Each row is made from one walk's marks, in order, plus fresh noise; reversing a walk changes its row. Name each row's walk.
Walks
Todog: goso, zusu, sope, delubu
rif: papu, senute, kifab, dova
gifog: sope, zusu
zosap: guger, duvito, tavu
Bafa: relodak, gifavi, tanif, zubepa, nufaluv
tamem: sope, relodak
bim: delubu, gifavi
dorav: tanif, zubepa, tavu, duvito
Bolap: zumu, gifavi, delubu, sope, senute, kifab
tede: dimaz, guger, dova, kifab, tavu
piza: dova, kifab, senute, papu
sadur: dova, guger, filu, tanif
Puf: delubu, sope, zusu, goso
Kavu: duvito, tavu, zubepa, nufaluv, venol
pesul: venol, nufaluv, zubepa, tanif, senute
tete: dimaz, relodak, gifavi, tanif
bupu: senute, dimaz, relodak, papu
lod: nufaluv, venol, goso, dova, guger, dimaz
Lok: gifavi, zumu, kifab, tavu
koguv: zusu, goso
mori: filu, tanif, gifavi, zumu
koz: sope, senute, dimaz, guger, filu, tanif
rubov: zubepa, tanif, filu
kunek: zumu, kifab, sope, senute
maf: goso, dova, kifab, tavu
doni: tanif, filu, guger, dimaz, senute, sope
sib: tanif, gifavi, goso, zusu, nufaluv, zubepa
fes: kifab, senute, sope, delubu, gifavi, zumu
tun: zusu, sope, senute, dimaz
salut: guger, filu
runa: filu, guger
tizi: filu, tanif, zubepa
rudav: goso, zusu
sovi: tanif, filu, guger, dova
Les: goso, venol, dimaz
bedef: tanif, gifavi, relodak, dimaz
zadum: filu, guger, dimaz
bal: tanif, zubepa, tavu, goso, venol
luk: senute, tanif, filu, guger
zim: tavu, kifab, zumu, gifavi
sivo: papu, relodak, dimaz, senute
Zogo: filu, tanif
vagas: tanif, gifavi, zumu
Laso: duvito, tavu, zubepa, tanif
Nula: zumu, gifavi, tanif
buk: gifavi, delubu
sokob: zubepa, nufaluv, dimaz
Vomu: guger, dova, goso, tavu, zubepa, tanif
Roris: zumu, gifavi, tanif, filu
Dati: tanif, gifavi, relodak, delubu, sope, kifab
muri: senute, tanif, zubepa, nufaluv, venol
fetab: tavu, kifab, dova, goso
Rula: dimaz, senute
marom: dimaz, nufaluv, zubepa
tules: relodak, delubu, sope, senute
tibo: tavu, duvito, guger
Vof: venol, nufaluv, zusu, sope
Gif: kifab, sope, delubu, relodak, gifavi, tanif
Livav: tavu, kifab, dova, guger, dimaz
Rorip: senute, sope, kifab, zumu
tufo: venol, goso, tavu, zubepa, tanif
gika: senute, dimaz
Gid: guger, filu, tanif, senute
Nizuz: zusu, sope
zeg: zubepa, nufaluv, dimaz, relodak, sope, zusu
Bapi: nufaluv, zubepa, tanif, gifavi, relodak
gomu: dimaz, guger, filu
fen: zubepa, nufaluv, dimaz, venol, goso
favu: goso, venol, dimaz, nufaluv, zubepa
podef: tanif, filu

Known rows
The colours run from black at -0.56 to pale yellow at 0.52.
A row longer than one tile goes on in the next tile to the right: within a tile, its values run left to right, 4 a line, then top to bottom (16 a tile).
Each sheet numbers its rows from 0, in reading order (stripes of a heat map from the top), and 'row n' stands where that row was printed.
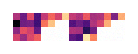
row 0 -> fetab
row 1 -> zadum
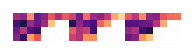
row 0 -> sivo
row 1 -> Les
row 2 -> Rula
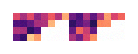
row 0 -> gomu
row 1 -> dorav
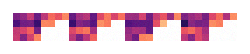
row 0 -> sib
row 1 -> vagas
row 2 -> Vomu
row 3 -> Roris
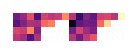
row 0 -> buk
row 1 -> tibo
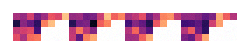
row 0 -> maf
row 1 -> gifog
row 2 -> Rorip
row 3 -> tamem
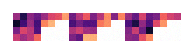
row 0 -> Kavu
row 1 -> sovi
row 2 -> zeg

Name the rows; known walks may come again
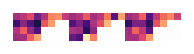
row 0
Rorip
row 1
runa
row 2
fes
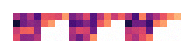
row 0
Lok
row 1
bedef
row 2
tufo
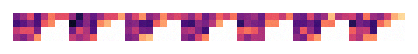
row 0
Dati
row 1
Kavu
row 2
luk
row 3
tete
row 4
Nula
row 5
rubov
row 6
Les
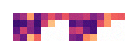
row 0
rif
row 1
koz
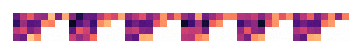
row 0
Zogo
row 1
Laso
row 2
doni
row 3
Vof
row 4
tun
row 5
sovi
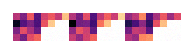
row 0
Livav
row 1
fetab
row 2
piza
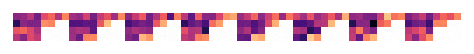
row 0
Roris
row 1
Vomu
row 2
sadur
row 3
favu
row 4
Gid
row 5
gomu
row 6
gifog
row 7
sib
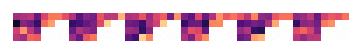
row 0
kunek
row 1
zosap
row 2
salut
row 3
bal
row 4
Rula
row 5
Bolap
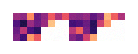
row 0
sivo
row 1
tamem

